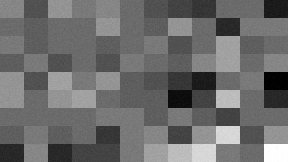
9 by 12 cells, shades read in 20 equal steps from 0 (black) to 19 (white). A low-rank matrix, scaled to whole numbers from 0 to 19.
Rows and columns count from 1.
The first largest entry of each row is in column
3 5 10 10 3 10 5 10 12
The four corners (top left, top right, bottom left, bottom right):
10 2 3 19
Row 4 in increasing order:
6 6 7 7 8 8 8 9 9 10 10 12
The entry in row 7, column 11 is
8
